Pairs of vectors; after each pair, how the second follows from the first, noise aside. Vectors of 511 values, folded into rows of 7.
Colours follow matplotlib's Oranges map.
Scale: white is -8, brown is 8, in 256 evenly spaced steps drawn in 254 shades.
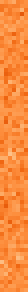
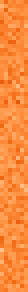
shuffled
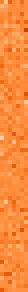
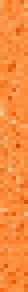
shuffled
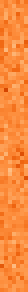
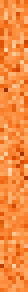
scaled up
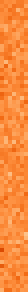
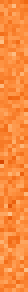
shuffled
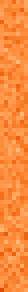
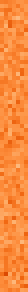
shuffled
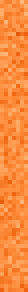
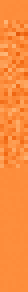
partly zeroed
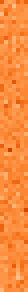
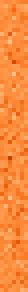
shuffled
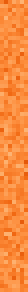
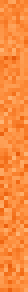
shuffled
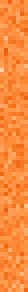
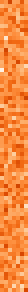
scaled up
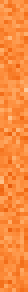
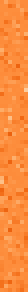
partly zeroed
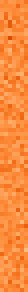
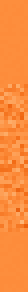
partly zeroed
